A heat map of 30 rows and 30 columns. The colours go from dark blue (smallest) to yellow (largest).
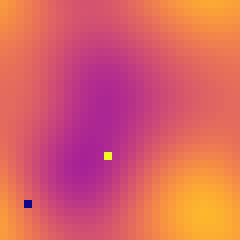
The ninth with the highest average is the bottom right. The bottom left is the roughest part. Two lone cells stand out: one far higher and one far lower than their neighbours.
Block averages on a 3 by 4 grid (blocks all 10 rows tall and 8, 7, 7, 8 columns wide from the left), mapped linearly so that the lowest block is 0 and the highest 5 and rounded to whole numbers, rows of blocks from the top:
3124 / 2013 / 2135
